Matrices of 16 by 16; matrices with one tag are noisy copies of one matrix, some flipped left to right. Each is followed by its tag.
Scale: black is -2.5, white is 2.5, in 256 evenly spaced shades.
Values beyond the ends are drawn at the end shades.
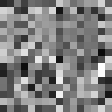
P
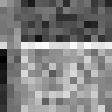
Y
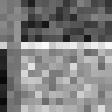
Y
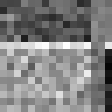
Y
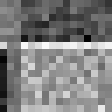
Y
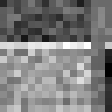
Y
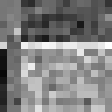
Y
